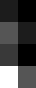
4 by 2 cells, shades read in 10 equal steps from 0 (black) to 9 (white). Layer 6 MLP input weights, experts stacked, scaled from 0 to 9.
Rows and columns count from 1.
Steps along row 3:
down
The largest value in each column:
9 3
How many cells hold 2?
1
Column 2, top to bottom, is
0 1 0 3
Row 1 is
1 0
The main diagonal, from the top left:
1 1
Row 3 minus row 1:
1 0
